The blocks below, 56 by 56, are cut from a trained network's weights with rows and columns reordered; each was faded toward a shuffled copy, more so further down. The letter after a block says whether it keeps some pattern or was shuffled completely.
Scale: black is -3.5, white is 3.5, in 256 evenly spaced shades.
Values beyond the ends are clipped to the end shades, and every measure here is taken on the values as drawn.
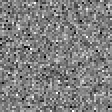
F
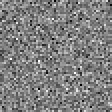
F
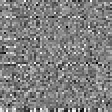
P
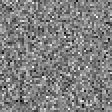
F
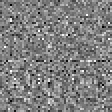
P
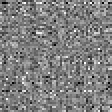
P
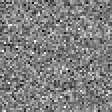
F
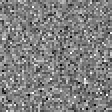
F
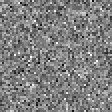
F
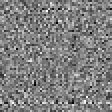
P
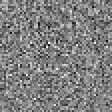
P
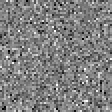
F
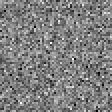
F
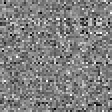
P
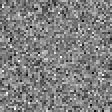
F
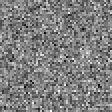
F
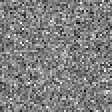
F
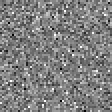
F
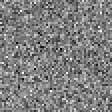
F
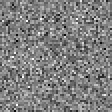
P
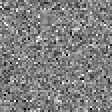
P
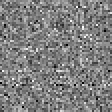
P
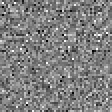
P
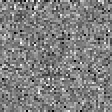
P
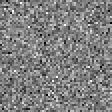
F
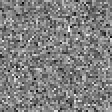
F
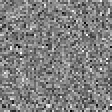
P
